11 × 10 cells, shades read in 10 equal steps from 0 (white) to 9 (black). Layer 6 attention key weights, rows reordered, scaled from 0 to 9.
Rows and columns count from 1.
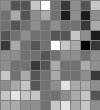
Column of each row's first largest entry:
7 7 9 10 9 5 4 10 4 10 5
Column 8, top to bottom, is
4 4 5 2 3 4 5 5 3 3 3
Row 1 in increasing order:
0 2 2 4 4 5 6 6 6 7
